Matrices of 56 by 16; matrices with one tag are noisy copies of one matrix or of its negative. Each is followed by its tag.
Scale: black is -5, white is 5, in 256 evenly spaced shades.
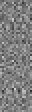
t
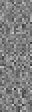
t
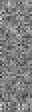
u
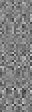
t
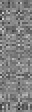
u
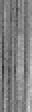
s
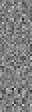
t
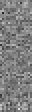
u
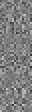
t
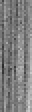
s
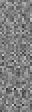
t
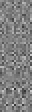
t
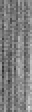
s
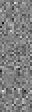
t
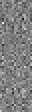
t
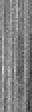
s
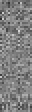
u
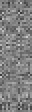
u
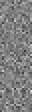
t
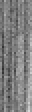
s
